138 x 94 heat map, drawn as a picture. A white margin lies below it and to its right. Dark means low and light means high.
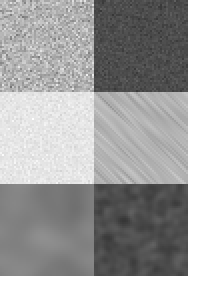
It is made of 3 by 2 panels. Panel 1,1: high, fine-grained. Panel 1,2: low, fine-grained, faint in contrast. Panel 2,1: very high, fine-grained, faint in contrast. Panel 2,2: high, slanting down to the right, faint in contrast. Panel 3,1: middling, smooth, faint in contrast. Panel 3,2: low, blotchy, faint in contrast.
